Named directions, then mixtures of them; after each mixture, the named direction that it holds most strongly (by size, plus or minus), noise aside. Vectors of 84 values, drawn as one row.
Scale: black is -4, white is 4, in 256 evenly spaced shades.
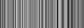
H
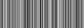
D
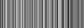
H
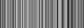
H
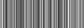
D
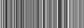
H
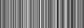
H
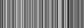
H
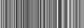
H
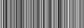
D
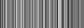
H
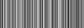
D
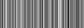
D
